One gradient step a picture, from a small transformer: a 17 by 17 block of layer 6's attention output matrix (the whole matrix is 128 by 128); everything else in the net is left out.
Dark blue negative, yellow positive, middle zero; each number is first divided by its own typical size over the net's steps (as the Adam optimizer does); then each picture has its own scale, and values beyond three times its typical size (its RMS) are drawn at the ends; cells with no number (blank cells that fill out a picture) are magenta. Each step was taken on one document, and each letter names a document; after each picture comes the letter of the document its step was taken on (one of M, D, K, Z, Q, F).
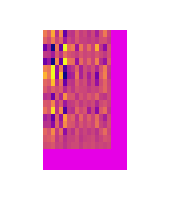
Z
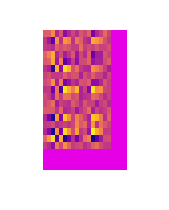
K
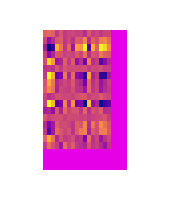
K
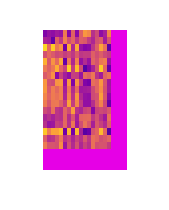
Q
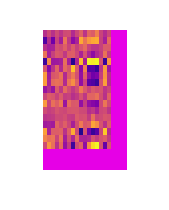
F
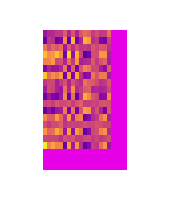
K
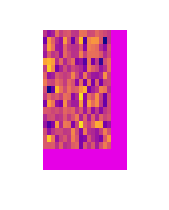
F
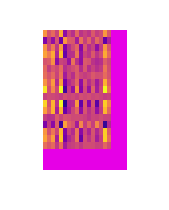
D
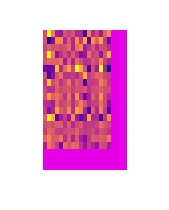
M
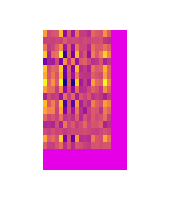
D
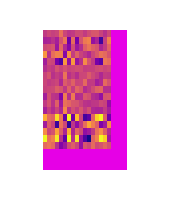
K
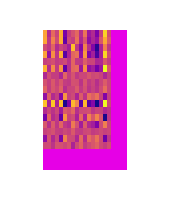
D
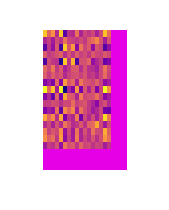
D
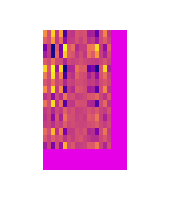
Z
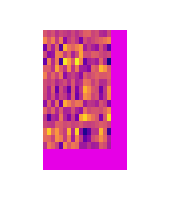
M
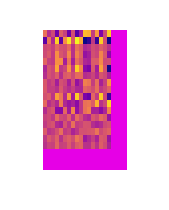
M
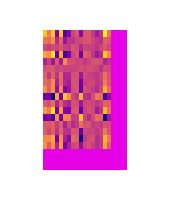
D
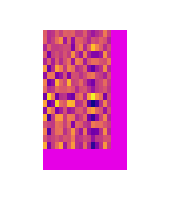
F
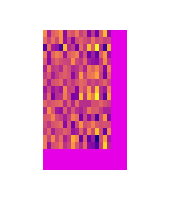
F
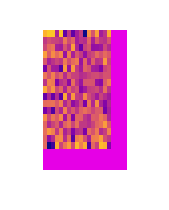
K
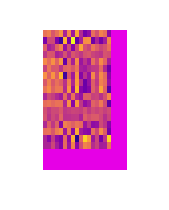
M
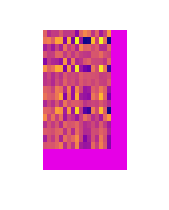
M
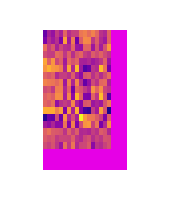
M
